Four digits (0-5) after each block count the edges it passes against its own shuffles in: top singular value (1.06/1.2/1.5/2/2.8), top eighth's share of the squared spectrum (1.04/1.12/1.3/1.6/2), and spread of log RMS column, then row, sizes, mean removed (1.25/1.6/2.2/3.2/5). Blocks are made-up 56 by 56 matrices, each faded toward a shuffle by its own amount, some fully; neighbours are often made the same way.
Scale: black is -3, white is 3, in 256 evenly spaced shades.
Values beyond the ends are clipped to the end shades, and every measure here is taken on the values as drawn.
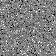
1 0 0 0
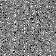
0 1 2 0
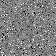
0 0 0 0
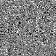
1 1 0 2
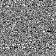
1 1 0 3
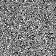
0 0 0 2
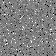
0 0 0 0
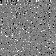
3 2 1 1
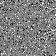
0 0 0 0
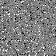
0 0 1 0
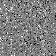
1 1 1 0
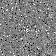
0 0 0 0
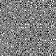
4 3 2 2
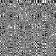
4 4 3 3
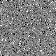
1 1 0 0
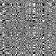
4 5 3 3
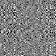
4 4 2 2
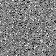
2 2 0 0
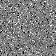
2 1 1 0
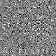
3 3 1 1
